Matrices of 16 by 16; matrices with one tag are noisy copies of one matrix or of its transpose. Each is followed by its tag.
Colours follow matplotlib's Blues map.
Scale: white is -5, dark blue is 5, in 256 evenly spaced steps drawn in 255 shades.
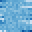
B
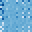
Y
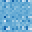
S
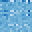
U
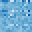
U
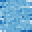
B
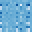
S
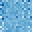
Y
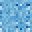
S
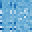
U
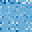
Y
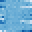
B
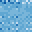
Y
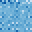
Y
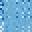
Y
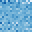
Y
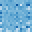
S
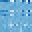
U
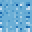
S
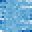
B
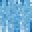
B
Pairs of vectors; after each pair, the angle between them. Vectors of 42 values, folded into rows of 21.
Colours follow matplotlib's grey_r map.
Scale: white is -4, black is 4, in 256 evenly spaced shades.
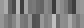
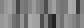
partly opposed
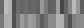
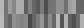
orthogonal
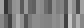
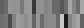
partly aligned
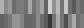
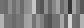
orthogonal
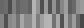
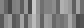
partly aligned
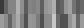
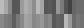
partly opposed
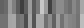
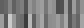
partly aligned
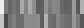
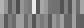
partly aligned
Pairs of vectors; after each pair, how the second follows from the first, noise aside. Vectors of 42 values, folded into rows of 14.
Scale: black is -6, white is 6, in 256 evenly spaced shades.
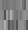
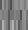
shuffled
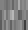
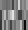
scaled up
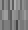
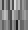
scaled up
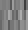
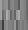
reversed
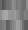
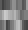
scaled up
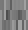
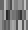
scaled up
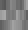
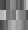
scaled up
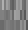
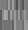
shuffled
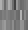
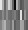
scaled up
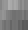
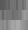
reversed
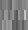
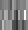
scaled up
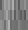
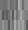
reversed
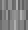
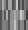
scaled up
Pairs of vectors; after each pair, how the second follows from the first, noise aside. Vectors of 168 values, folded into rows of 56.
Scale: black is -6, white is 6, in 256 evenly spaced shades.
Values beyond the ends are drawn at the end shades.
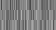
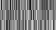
scaled up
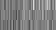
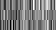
scaled up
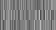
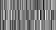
scaled up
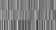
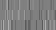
partly zeroed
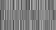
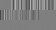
partly zeroed
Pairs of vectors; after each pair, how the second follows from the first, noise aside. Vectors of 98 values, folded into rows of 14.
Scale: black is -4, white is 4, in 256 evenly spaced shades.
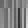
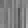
shrunk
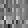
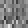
negated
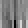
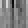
reversed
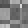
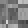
reversed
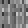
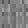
shrunk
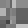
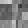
reversed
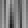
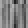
wrapped around
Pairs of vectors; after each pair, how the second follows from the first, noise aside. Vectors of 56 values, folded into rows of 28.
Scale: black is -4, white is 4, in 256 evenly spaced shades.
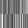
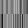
negated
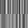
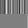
partly zeroed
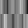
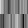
wrapped around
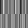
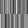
wrapped around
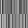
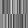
wrapped around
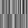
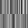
negated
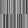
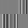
partly zeroed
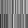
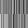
negated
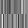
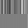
partly zeroed
